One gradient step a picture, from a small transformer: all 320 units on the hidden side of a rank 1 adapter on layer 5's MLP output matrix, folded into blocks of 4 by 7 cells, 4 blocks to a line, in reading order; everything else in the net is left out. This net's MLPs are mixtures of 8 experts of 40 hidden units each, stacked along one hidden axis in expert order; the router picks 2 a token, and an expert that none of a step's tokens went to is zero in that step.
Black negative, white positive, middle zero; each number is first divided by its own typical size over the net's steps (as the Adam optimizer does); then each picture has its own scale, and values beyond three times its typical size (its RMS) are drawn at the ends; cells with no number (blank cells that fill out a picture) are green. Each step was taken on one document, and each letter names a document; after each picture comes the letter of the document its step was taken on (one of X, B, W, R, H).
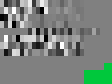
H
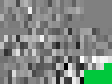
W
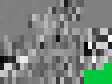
W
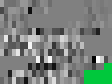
W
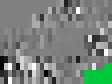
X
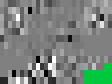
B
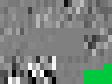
X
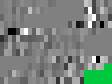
W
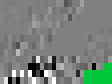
X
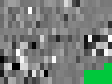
X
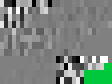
W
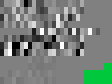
H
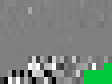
B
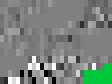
B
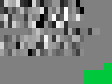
H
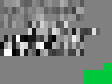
H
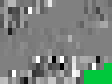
B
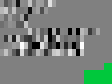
H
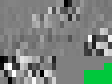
X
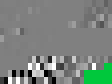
B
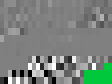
B
